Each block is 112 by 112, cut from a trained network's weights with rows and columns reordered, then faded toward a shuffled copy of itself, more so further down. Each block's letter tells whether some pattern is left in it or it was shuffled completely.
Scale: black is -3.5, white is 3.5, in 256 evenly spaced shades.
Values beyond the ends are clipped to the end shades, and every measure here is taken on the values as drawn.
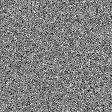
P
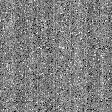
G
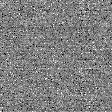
G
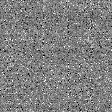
G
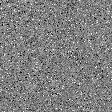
P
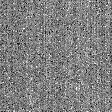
G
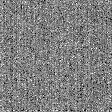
G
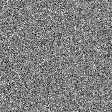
P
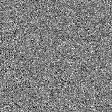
G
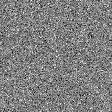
G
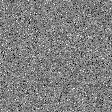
P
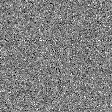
G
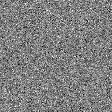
G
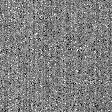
G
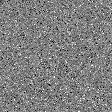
P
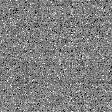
G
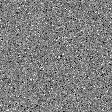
P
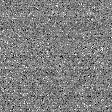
G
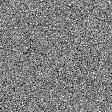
G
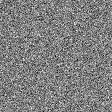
P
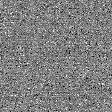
G
